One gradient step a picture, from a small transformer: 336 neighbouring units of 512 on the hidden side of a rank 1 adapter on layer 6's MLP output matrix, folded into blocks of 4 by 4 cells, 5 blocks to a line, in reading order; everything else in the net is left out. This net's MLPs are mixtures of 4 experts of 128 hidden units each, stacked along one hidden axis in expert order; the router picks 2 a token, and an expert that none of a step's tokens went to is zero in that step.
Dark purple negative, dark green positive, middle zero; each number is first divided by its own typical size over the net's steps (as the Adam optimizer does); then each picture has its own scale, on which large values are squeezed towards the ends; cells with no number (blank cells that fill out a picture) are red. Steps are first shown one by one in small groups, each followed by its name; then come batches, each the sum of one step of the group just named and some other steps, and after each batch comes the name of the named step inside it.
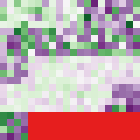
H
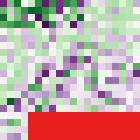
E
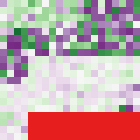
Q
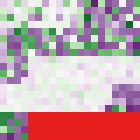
H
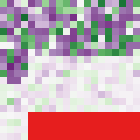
E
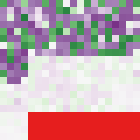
Q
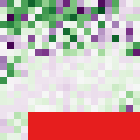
Q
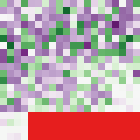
E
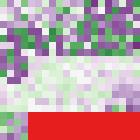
H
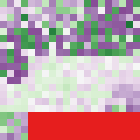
H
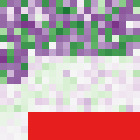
Q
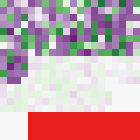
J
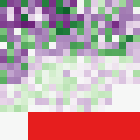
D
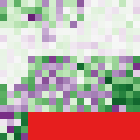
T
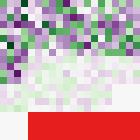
D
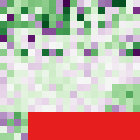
J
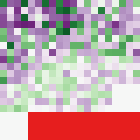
D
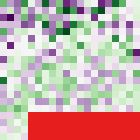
D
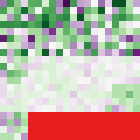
J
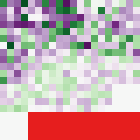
D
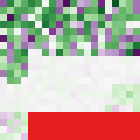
J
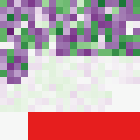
J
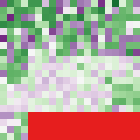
T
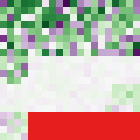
J
